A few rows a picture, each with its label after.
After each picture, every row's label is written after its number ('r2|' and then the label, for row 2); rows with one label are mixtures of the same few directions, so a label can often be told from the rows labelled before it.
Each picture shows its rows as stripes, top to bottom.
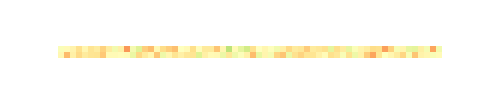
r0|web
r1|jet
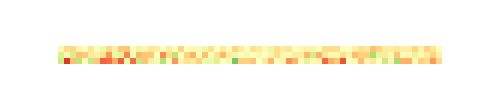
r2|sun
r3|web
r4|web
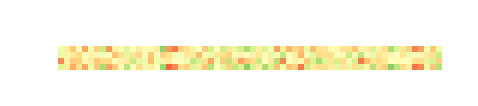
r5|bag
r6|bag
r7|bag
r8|bag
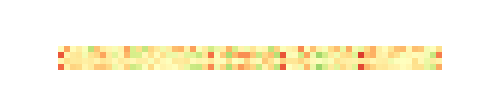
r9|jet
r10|bag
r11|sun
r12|bag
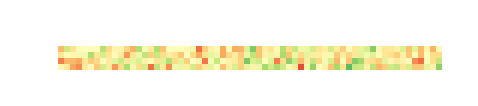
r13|jet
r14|jet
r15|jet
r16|bag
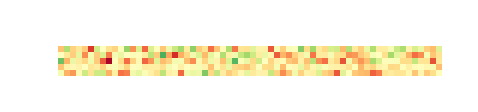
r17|jet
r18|bag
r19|web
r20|bag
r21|sun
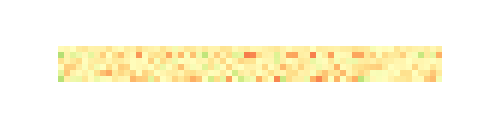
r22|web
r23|jet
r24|bag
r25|sun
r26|web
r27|bag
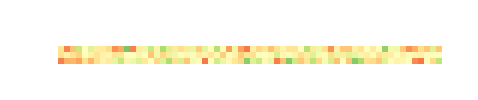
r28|web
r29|bag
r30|jet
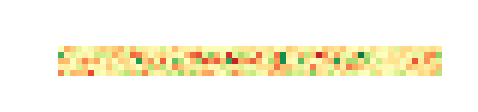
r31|web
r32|bag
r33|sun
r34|bag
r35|jet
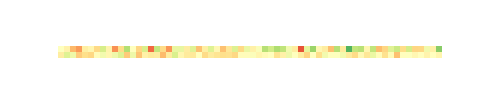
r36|bag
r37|web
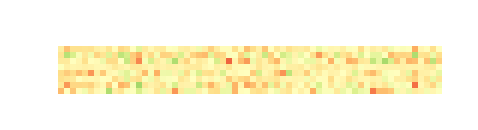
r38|sun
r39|sun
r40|web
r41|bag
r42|jet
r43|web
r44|sun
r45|web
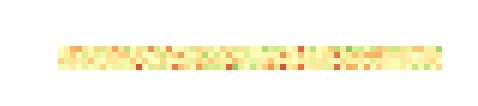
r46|bag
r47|sun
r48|jet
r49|sun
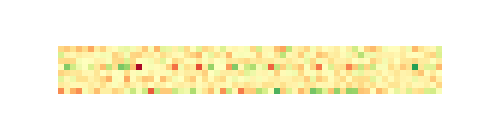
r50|jet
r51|bag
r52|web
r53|sun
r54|jet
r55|web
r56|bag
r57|bag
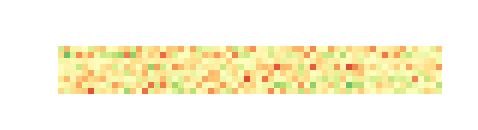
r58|jet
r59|web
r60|bag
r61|bag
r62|jet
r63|sun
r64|bag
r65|jet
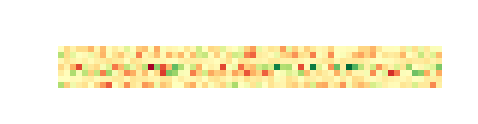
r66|jet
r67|jet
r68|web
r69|bag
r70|bag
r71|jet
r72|web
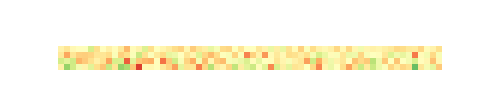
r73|jet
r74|sun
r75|web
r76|sun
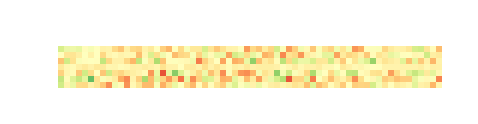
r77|jet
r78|sun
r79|jet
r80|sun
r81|bag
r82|jet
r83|web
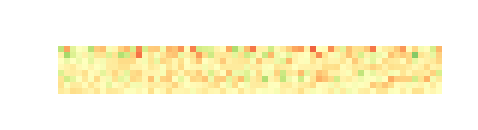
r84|jet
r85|sun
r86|jet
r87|sun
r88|bag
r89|sun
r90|web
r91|bag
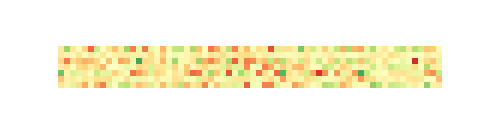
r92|jet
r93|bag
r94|sun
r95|sun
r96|bag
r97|bag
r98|sun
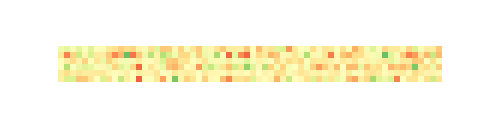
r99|jet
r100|web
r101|bag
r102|sun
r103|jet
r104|web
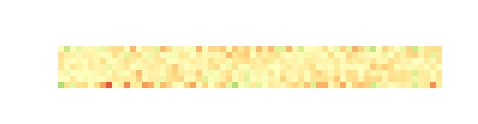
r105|jet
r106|web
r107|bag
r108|web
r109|sun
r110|sun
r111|web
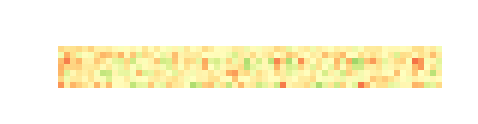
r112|jet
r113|web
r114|jet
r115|jet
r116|web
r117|web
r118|bag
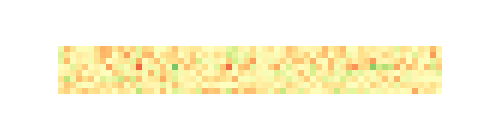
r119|web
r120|web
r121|jet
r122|web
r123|bag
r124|web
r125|web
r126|sun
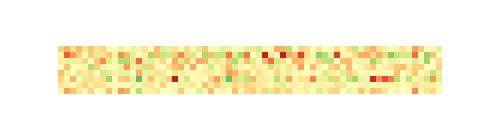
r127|jet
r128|sun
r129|sun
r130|jet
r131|web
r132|web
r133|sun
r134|sun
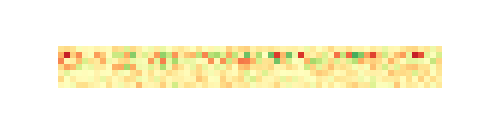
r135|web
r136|jet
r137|bag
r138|web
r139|sun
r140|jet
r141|web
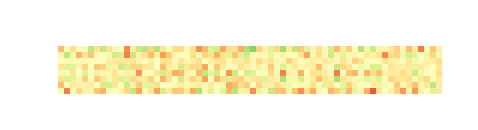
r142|jet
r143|web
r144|jet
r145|sun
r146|sun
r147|sun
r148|web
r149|jet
